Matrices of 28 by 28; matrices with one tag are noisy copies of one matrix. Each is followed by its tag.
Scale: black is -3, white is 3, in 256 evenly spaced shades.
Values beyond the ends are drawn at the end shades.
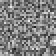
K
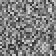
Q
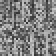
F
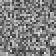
K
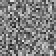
Q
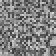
K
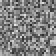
K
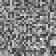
K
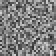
Q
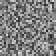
Q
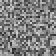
K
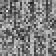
F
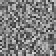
Q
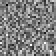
Q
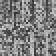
F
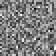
Q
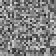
K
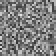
Q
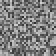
K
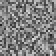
Q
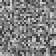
K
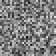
K
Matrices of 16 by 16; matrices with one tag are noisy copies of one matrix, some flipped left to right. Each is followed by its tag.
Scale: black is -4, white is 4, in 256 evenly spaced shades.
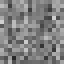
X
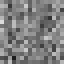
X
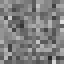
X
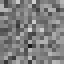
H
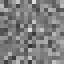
H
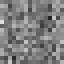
X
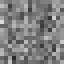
X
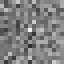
H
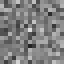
H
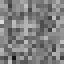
X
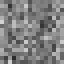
X
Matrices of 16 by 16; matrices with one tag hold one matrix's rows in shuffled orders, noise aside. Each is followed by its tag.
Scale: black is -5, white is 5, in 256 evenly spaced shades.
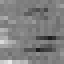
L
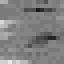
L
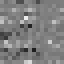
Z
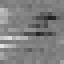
L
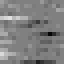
L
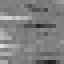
L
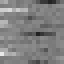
L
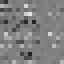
Z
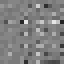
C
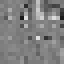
C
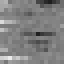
L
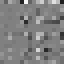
C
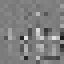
C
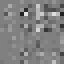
C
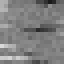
L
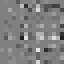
C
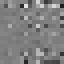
C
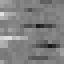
L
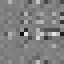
C
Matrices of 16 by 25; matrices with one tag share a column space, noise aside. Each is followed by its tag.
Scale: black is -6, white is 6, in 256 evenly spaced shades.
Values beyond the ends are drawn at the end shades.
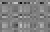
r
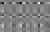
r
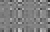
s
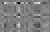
r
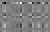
r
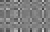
s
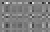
r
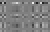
r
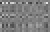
r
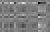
r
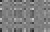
s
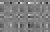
r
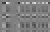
r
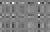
r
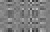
s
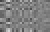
s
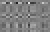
r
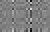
s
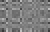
s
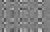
s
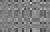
s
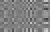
s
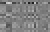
r
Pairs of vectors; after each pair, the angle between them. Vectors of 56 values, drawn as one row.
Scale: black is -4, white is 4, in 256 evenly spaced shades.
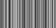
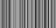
partly aligned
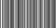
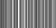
partly opposed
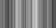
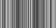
partly opposed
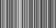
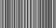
orthogonal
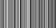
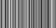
orthogonal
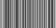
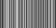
nearly opposite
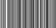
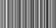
nearly parallel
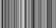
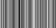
partly opposed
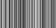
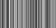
nearly opposite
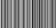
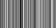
partly opposed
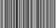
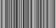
nearly parallel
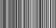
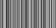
partly opposed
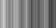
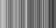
nearly parallel
